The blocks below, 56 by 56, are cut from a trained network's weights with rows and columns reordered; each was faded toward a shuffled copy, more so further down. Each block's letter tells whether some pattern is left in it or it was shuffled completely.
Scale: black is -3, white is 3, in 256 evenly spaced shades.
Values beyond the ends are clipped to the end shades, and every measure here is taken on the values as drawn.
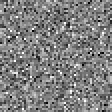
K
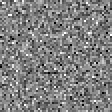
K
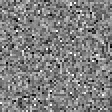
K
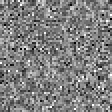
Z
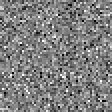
K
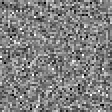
K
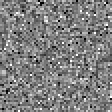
K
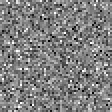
K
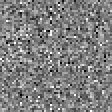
Z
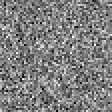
K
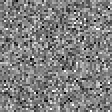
Z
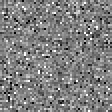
K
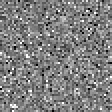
K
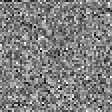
Z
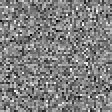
Z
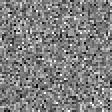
K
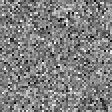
K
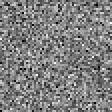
Z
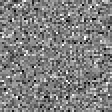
Z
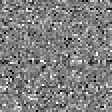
Z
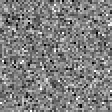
K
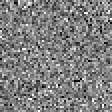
Z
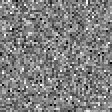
K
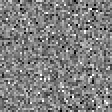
K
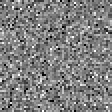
Z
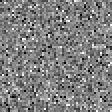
K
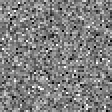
K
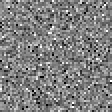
K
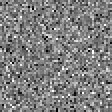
Z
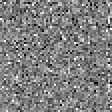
Z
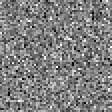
K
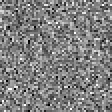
Z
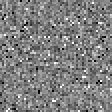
Z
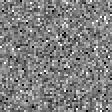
K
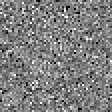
Z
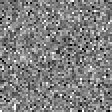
Z
